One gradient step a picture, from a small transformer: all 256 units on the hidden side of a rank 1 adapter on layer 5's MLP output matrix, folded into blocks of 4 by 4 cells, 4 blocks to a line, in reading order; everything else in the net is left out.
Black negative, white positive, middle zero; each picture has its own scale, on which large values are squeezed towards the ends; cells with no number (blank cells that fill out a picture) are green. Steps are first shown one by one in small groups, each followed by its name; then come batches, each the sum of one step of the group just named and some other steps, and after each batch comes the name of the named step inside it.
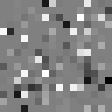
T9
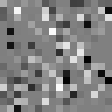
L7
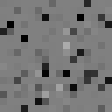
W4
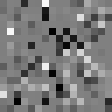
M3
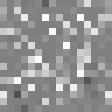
T9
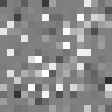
T9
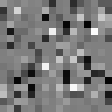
L7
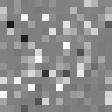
W4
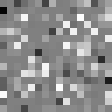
T9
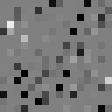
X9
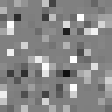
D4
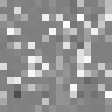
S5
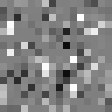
D4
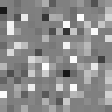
D4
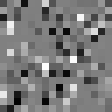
D4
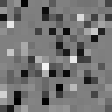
D4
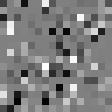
D4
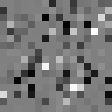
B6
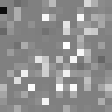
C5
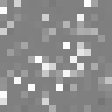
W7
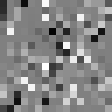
C5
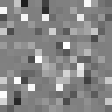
W7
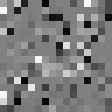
W7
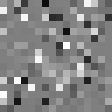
W7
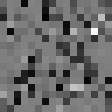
B6
